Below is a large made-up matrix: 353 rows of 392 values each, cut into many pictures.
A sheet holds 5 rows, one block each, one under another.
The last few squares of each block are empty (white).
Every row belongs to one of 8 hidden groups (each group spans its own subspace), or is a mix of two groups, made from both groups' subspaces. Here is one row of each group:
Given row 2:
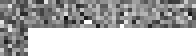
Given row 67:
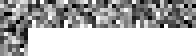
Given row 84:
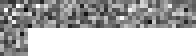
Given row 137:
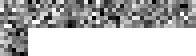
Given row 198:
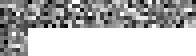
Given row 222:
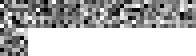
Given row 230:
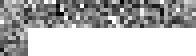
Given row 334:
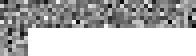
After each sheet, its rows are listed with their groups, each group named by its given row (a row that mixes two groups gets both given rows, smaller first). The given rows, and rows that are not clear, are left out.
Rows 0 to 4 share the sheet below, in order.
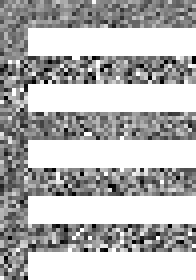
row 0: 2
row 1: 198
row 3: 230
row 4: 2
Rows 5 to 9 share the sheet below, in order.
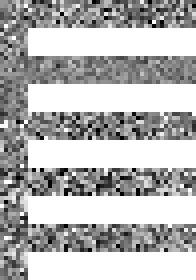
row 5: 84 and 198
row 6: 230
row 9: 67
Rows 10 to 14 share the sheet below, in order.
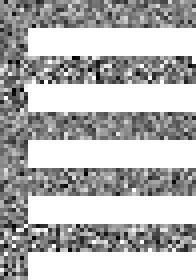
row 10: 230
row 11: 198
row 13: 334
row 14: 84
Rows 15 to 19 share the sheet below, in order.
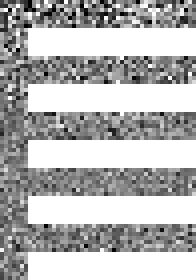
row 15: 84
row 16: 334
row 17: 230
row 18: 334
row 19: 2 and 222
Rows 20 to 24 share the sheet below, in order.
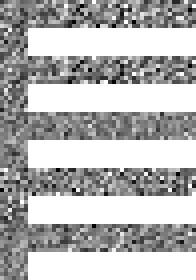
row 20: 2
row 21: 2
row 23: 334
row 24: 2
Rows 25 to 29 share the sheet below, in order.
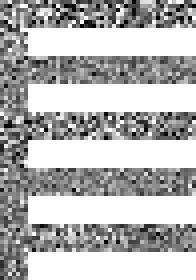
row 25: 2
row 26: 84
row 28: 334
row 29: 84 and 230
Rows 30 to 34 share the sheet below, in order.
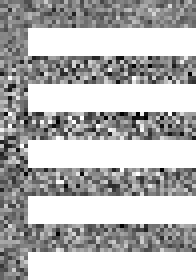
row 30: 84
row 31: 198 and 334
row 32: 230
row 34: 230
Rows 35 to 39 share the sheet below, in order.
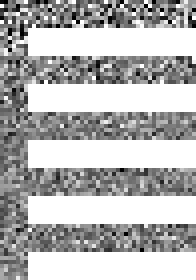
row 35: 334
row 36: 198
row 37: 198
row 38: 230
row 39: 137
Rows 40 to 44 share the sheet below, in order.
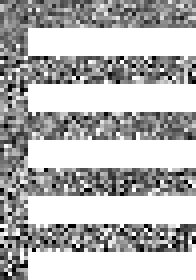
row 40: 222
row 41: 334
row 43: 2
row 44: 334
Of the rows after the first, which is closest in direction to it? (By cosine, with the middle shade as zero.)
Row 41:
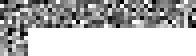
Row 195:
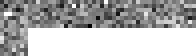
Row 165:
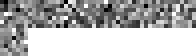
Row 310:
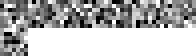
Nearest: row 165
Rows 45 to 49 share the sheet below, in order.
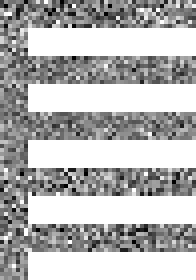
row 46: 222 and 334
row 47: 84
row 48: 334
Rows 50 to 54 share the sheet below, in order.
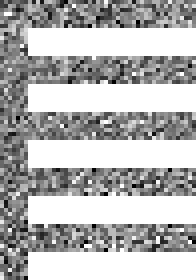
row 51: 2
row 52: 198
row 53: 2
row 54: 2
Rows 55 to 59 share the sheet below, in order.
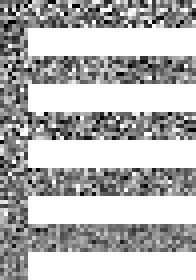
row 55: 198
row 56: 84
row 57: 222
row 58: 137
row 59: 84
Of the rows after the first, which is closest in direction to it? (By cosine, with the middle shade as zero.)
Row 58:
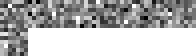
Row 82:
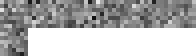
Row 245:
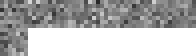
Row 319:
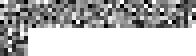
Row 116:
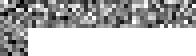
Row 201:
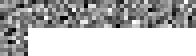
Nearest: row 82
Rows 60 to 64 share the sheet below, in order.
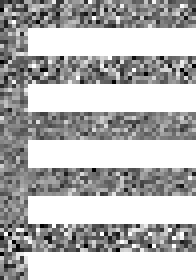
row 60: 84 and 137
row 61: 137
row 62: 222
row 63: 2
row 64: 84 and 222
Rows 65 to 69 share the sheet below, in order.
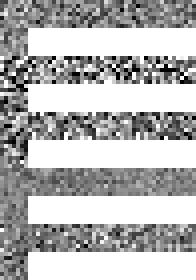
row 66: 137
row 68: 84
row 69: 222
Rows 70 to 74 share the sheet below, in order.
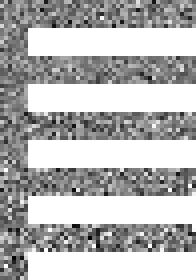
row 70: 222 and 230
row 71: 84
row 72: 84
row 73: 334
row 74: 198
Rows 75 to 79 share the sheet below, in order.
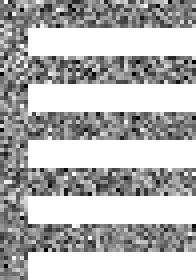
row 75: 230
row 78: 67
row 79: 198
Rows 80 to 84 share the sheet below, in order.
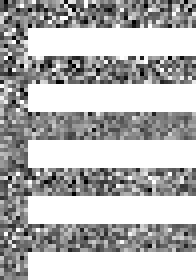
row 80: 334
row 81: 230
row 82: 137
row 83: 84
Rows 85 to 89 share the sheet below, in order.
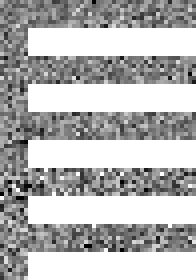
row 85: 2
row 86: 334
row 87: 222
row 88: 222
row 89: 2
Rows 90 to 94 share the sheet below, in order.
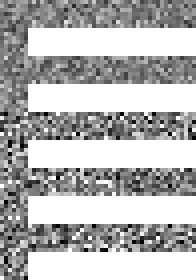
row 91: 230
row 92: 334
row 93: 84 and 230
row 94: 2
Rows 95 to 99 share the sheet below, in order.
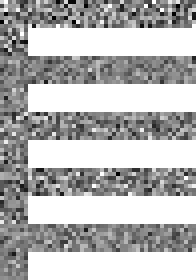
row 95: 334
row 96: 198
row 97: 84
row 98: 222
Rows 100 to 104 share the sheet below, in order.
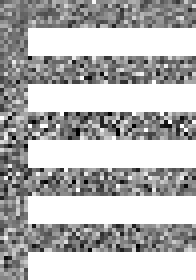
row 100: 2
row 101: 2 and 198
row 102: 137
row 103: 84 and 137
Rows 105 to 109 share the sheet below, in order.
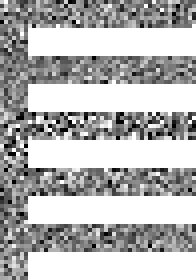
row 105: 334
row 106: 2
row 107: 230 and 334
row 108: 230
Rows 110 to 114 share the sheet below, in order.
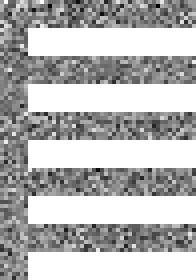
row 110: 137 and 230
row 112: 84
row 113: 137 and 198
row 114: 2
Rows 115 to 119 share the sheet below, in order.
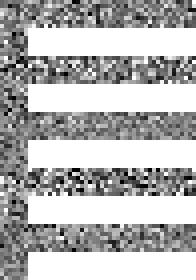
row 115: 198
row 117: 230
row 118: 198
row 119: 230
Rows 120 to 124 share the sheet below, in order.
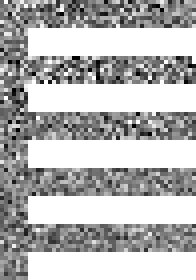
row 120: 230
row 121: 198
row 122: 84 and 230
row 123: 230
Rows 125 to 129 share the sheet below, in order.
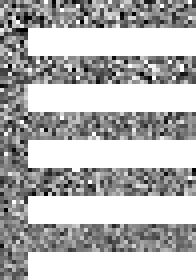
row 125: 222
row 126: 84
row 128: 198
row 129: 2 and 230
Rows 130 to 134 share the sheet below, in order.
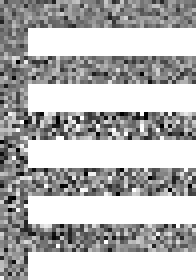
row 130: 230
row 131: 84
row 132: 230
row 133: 334
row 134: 84
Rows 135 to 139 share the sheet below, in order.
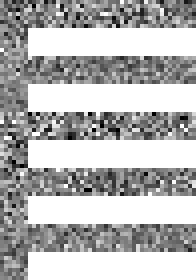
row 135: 230
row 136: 198 and 230
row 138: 2 and 334
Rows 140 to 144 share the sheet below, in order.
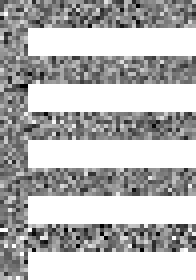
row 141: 222
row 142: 84
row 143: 334
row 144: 137
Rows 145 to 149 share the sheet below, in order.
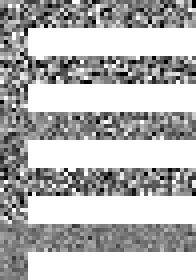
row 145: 198
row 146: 84 and 222
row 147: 198 and 230
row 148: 334
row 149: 198
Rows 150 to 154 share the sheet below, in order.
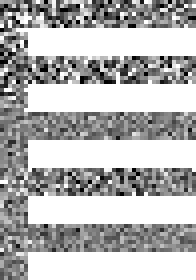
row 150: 222
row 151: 137 and 334
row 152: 334
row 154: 222
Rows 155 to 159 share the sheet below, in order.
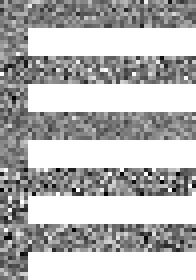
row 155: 137 and 230
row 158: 334
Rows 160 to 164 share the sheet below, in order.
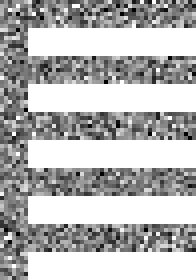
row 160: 198 and 222
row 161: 2 and 230
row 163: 222
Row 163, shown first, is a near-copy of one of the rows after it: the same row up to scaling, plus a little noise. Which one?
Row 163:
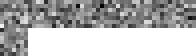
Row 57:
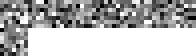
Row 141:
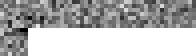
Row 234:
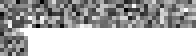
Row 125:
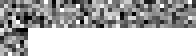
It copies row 57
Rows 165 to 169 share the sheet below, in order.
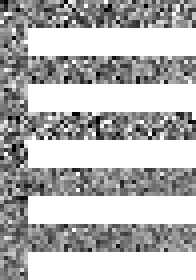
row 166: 67
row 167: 198
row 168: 222
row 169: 67
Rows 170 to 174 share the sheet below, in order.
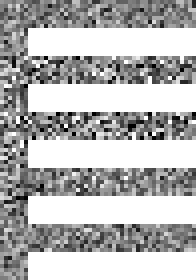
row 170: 198
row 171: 84 and 222
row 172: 198 and 334
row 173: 222
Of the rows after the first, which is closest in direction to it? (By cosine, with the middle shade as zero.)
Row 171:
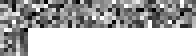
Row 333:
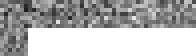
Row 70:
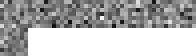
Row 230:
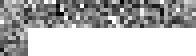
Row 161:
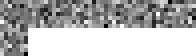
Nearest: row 70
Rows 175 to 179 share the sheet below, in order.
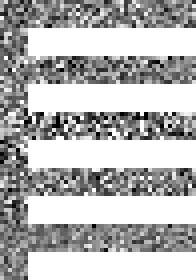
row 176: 230
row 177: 230
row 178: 198 and 334
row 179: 2
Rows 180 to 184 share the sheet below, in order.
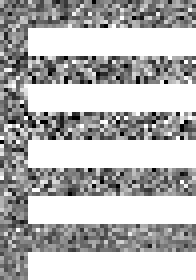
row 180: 2
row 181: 67
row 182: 222
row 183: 137
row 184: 84
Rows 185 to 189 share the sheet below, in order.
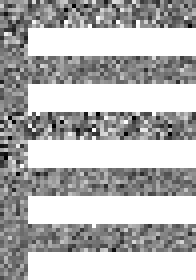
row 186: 222
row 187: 137
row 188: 84
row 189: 2
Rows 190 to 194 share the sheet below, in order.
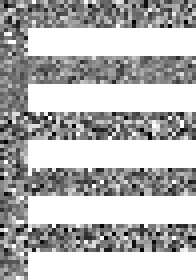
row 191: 2
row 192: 84
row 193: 137
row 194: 137
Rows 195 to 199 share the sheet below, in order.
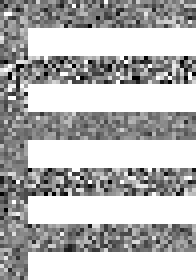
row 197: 84
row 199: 2 and 137
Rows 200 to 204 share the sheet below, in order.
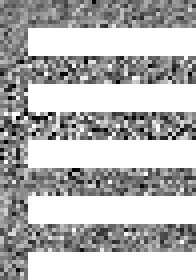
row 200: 2
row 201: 334
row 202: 84
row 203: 198 and 230
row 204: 222
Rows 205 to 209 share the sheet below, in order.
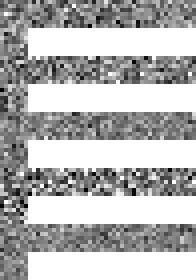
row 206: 137 and 334
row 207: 198
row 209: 222
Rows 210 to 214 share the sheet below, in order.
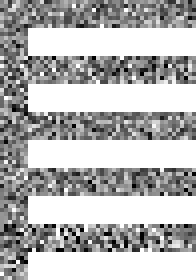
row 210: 222
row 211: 2 and 137
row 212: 84
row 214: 230 and 334
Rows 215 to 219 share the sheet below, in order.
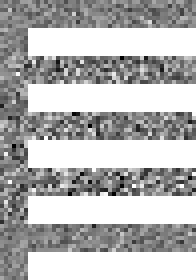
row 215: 84
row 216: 230
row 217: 198
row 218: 2
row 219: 2
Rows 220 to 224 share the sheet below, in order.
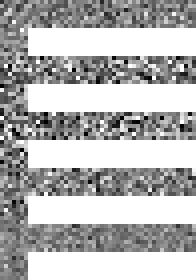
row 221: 84
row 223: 198
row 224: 198
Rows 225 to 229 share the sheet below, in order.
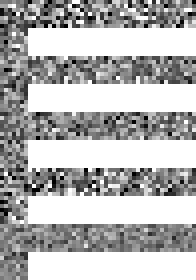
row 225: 198
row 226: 67
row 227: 222 and 334
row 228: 137
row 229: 222 and 334
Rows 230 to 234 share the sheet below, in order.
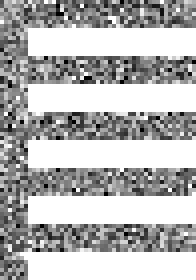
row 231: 2
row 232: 230
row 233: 334
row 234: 222
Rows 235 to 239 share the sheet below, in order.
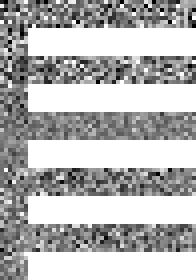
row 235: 334
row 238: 230
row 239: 222
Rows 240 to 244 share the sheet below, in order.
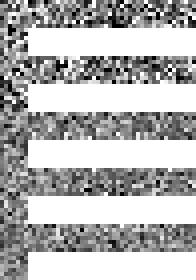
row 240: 2 and 334
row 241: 2 and 230
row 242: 67
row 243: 2
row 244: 230
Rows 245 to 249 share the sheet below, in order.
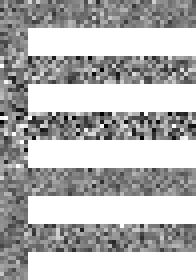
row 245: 137
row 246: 137
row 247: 137
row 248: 137
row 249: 230
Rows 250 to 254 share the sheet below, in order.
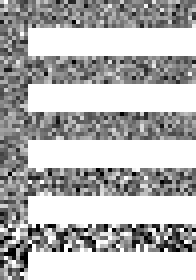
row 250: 334
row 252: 230
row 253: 137 and 222
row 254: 67
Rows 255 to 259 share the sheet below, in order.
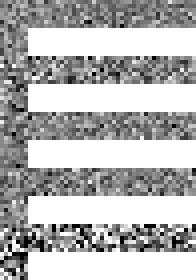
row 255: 2
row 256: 137
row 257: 137
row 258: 198
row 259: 222
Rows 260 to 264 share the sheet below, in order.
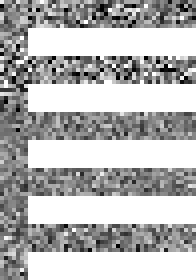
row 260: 222
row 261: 137
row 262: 230
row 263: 222
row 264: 67
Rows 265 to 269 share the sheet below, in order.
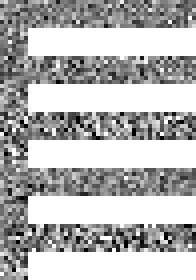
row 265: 334
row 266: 230
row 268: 222
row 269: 230
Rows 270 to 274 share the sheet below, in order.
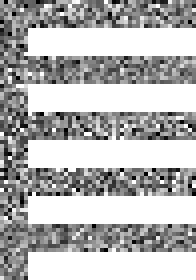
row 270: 230
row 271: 222
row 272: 2
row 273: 334
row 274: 2
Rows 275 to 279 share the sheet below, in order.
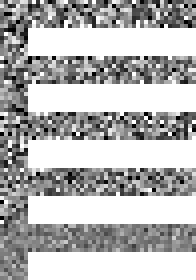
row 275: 67
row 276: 137
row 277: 334
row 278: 84 and 230
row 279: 334
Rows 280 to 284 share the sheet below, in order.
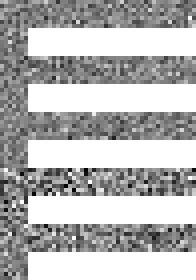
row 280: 334
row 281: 84
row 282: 2
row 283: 198 and 334
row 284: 84
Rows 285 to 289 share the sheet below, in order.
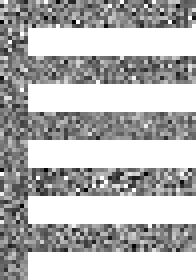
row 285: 334
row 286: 2 and 334
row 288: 222
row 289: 198 and 334
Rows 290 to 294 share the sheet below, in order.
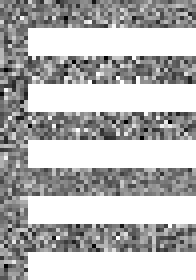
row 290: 2
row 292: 137
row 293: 222
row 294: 2 and 137
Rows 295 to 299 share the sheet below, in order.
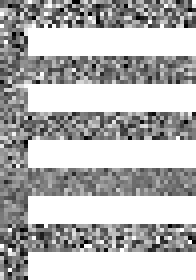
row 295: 198
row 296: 222
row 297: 198 and 222
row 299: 2
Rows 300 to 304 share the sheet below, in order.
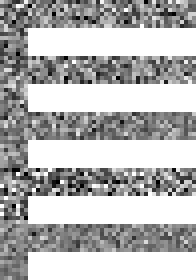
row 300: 137
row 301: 67
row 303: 84
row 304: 137
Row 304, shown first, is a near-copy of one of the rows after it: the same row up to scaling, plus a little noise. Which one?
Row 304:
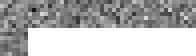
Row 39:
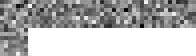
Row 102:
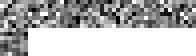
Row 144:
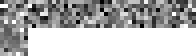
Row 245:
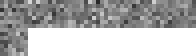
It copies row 102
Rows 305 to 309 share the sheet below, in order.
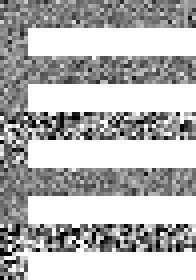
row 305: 334
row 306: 2 and 137
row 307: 222
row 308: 198 and 334
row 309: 222
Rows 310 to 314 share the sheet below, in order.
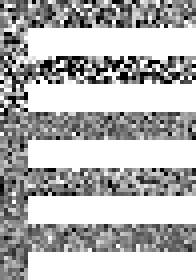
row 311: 230
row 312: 334
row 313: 198 and 230
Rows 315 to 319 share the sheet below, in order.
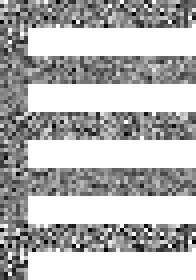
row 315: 334
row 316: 84
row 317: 137
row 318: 84
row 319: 334
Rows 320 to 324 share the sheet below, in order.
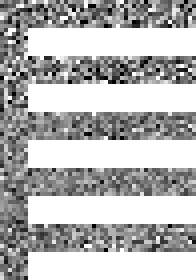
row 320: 334
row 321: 2
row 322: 2
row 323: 137
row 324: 2
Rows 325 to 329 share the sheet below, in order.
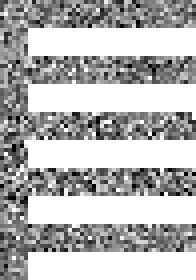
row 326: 84
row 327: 198
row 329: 198
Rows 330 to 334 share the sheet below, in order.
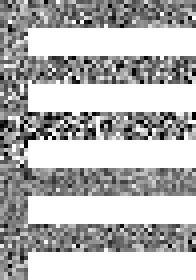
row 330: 2 and 334
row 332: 198
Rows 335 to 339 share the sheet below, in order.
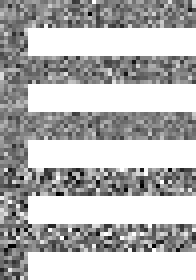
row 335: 2 and 198
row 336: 230 and 334
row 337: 198
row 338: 230
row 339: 198
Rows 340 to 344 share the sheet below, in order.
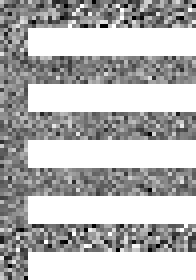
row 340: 2
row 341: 84
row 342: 84
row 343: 84
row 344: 2 and 334
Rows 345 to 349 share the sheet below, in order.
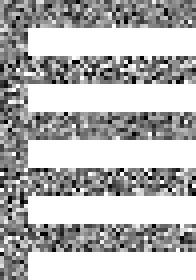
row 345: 137 and 230
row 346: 198 and 222
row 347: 84 and 334
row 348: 334
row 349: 222
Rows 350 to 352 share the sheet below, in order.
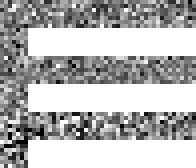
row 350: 222
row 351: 230
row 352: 222
